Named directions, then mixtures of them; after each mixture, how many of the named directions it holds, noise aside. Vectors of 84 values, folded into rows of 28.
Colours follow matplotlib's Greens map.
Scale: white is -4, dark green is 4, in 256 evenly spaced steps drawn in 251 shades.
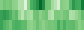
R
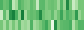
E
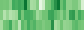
two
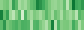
two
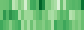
two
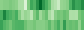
one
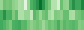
one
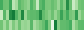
one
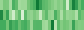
two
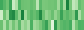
one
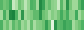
two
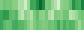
one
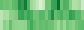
one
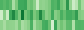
two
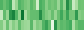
one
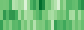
two
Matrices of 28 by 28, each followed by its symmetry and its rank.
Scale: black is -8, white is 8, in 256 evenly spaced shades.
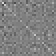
symmetric, rank five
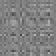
neither, rank three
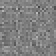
neither, rank five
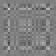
symmetric, rank two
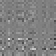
neither, rank three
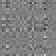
neither, rank three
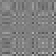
symmetric, rank two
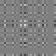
symmetric, rank one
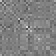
symmetric, rank five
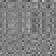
neither, rank three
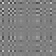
symmetric, rank one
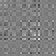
symmetric, rank two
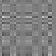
neither, rank one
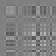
symmetric, rank one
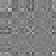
symmetric, rank two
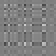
symmetric, rank one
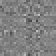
neither, rank five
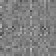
neither, rank five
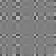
symmetric, rank one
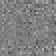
neither, rank five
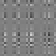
neither, rank one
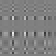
neither, rank one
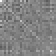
symmetric, rank five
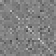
symmetric, rank five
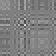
symmetric, rank two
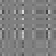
neither, rank one
